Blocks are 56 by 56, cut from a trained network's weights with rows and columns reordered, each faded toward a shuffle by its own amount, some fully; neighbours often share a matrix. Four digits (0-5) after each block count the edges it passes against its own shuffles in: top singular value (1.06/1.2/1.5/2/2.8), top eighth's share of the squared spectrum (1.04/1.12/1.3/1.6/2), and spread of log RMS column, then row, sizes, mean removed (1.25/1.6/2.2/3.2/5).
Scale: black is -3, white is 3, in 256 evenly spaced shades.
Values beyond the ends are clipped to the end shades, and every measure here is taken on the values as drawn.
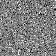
2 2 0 0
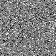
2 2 0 0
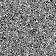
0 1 0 0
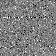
2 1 0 0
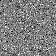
1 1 0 0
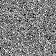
0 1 0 0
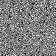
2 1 0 0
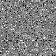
2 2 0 1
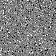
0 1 0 0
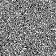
1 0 1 0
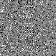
3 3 1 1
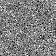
2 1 0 0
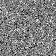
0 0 0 0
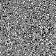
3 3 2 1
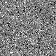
0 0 0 0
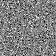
1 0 0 0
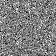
0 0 0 0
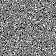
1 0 0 0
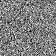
0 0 0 0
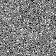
0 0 0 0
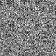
3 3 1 1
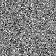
2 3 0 0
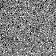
2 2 0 0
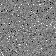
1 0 0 0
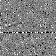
3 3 0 1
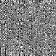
3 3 2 1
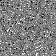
1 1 0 0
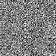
3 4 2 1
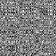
3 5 3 3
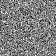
1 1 0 0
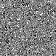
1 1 0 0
